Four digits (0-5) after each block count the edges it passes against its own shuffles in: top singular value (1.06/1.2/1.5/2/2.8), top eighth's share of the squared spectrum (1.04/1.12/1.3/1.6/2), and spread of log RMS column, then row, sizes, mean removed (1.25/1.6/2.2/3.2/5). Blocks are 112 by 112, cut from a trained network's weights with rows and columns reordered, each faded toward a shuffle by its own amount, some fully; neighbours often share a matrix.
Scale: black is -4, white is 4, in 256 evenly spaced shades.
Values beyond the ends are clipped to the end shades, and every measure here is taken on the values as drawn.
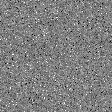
0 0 0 0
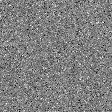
1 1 0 0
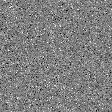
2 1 0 0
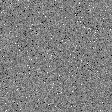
0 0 0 0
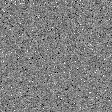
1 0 0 0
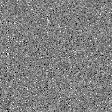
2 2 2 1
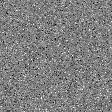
0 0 0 0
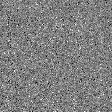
2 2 1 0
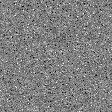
1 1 0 0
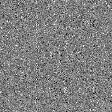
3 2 2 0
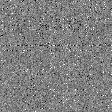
3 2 1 2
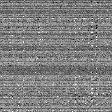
5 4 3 2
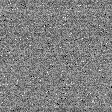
2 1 0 0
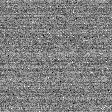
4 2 0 0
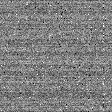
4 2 1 0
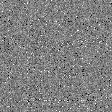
2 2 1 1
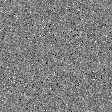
0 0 0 0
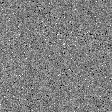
1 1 0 0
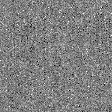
2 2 1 2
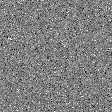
1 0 0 0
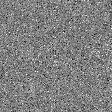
2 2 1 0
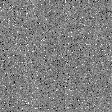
2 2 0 1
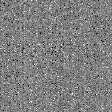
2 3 1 2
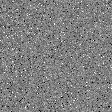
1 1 0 1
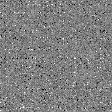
2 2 1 2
